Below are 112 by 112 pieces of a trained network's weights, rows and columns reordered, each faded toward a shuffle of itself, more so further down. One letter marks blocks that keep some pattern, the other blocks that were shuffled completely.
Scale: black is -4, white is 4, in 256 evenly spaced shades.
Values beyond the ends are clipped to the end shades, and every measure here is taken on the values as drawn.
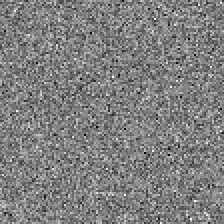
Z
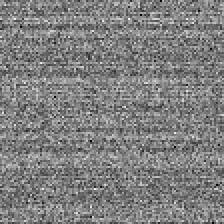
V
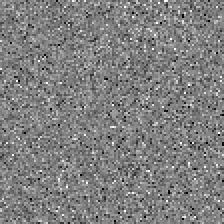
Z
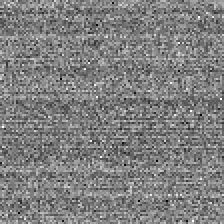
V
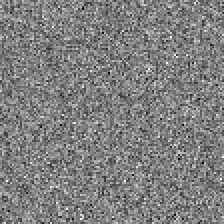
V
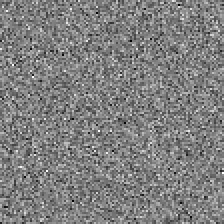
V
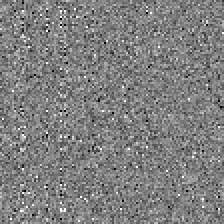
V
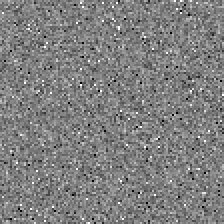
Z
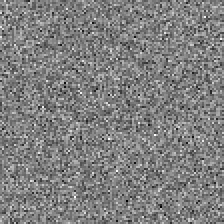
Z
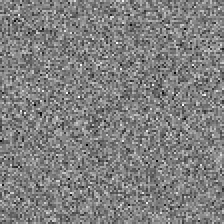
Z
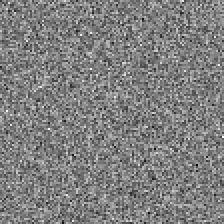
Z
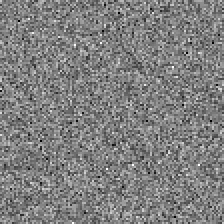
Z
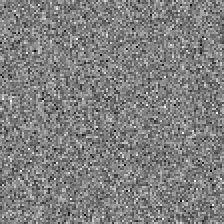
Z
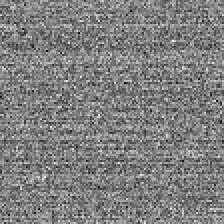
V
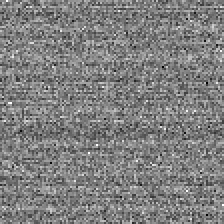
V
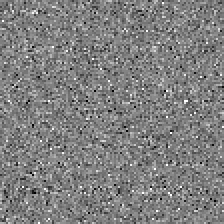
V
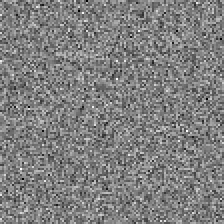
Z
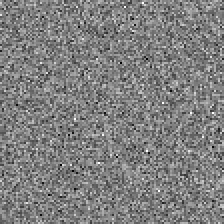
Z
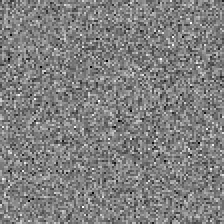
Z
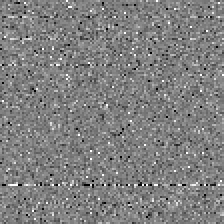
V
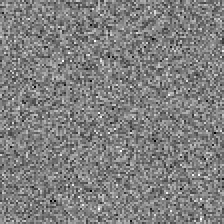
Z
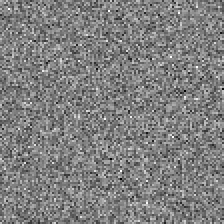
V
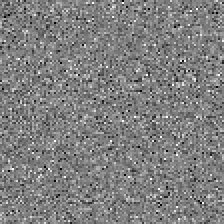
V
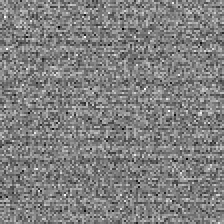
V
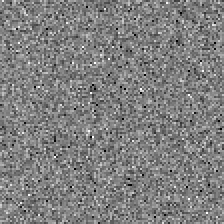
Z
